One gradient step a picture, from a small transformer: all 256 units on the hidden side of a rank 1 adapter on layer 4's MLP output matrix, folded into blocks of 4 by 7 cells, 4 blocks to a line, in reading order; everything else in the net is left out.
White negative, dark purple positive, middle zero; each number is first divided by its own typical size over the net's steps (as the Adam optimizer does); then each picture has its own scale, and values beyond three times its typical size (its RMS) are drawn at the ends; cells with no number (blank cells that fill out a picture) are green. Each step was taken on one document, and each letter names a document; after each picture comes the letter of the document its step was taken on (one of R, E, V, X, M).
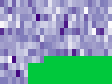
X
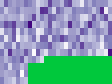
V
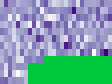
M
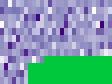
X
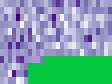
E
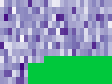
E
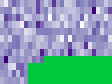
M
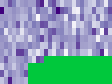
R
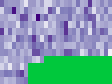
R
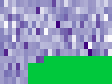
V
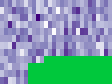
R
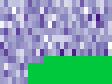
M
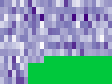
E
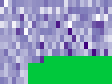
V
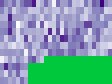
E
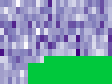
V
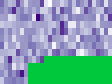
X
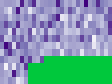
E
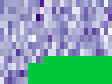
R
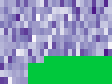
R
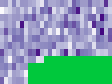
X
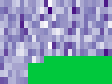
R
